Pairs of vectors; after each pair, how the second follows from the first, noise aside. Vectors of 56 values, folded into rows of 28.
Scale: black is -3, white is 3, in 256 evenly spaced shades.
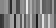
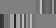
partly zeroed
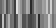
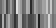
copied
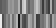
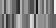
reversed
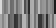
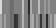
partly zeroed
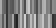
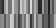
reversed
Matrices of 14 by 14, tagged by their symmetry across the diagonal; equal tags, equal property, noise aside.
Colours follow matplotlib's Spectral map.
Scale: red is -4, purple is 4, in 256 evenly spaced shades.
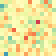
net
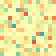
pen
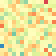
pen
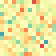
pen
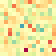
net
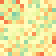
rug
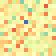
net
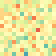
net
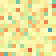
pen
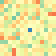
rug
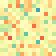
pen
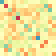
rug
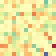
pen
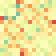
rug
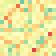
rug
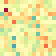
net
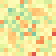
rug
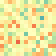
pen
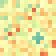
rug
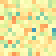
net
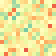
rug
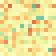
net
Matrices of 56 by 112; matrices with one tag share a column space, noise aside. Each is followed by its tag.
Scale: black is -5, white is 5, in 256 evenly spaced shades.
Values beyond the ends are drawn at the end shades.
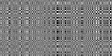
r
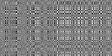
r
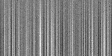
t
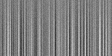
t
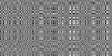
r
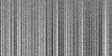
t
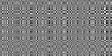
r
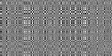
r
